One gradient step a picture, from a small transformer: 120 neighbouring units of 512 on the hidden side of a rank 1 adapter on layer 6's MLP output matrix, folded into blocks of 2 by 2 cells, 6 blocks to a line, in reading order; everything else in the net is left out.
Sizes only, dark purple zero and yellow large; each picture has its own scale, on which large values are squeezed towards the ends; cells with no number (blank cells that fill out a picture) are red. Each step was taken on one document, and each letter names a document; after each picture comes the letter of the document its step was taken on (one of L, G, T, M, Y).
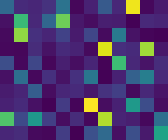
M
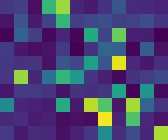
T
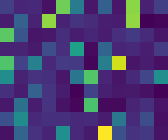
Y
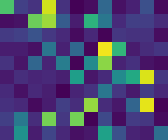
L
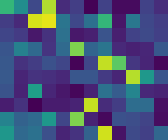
L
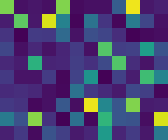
M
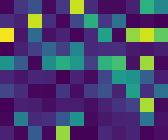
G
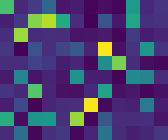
L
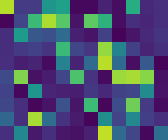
L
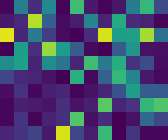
G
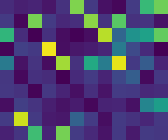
G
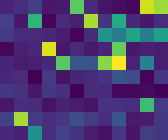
G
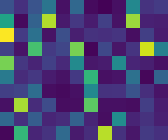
Y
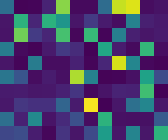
M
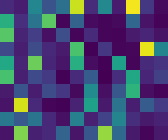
Y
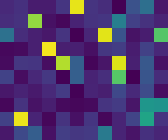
G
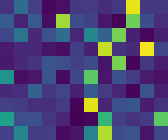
M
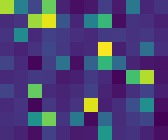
L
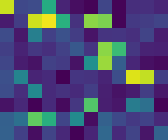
L
